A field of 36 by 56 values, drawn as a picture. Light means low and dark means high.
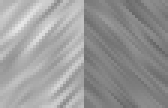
It is made of 1 by 2 panels. Panel 1,1: low, slanting up to the right. Panel 1,2: middling, slanting down to the right, faint in contrast.
